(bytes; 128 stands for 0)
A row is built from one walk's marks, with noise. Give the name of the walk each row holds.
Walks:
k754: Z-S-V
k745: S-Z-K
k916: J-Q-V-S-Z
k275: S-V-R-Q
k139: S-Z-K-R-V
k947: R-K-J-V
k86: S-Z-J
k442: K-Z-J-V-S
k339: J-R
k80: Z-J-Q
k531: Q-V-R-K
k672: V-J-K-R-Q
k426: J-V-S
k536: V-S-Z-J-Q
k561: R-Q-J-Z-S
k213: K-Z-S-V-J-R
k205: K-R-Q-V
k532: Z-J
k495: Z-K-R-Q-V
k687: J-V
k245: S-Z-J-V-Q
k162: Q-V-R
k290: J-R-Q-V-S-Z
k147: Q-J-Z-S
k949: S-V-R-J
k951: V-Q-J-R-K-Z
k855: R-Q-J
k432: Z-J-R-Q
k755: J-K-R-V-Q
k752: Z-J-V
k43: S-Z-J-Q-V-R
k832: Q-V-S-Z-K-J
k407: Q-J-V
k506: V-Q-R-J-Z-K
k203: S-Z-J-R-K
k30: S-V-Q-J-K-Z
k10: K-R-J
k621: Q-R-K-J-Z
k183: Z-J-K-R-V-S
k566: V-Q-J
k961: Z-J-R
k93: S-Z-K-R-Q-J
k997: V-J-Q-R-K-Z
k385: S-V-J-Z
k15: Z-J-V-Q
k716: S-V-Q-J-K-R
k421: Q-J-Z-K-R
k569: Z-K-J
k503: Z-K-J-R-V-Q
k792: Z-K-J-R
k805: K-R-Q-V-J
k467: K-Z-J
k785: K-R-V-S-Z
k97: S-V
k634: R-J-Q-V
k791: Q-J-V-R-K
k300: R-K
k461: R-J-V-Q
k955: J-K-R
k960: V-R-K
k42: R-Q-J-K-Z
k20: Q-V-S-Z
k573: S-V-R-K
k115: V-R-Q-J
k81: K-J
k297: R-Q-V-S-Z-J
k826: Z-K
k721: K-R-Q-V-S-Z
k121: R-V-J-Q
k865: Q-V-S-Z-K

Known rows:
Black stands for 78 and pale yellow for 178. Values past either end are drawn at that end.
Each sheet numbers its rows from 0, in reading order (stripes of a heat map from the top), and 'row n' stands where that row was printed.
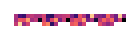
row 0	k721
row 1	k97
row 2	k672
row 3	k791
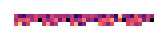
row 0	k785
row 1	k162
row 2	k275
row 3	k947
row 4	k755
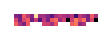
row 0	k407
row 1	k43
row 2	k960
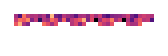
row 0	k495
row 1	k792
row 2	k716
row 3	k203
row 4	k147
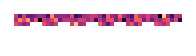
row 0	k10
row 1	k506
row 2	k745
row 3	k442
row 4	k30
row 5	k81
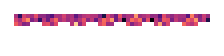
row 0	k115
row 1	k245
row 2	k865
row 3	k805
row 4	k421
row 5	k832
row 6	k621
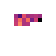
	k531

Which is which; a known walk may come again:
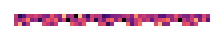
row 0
k275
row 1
k791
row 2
k81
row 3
k949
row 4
k80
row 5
k139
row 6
k461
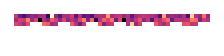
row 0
k203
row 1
k569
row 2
k339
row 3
k421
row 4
k865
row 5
k506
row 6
k42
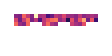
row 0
k407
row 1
k93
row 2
k634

